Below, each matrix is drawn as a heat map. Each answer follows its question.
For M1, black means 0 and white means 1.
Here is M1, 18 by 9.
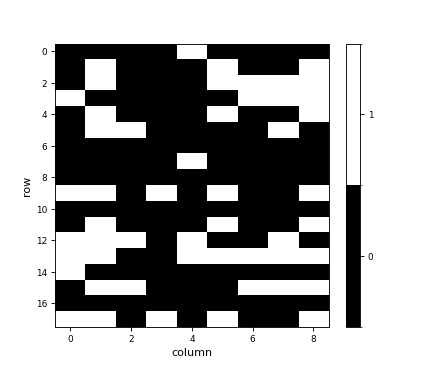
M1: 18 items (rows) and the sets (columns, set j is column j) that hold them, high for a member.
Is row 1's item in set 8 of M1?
yes
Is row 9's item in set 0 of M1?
yes
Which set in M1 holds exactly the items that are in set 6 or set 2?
7
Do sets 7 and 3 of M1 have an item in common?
no
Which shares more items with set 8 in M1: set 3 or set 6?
set 6
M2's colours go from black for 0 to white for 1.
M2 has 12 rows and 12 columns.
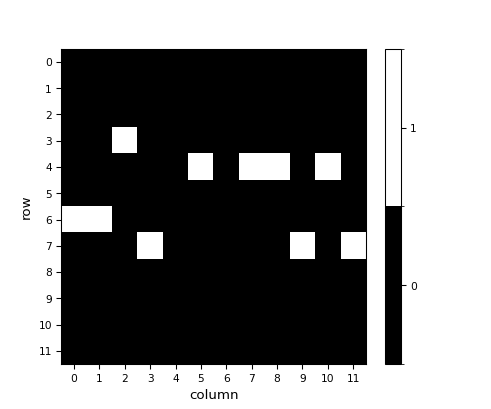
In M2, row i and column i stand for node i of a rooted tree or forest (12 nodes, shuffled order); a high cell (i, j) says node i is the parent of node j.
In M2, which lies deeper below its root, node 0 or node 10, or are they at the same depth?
the same depth
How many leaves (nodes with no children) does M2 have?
8
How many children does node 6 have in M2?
2
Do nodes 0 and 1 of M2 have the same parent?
yes
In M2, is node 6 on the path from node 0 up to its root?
yes
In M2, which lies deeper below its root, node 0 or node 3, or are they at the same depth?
node 3
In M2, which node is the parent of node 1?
6
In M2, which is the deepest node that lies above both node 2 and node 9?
7
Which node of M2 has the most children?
4
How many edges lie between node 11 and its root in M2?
2
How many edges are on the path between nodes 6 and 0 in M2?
1
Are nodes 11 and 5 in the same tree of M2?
yes
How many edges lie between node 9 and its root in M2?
2
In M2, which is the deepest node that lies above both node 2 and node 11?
7
